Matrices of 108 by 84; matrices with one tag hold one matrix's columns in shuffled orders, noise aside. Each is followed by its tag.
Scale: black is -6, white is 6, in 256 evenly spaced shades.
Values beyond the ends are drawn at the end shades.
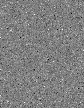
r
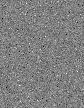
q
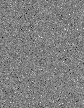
r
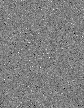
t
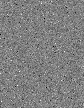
q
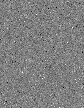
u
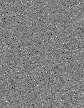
q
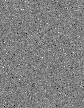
t
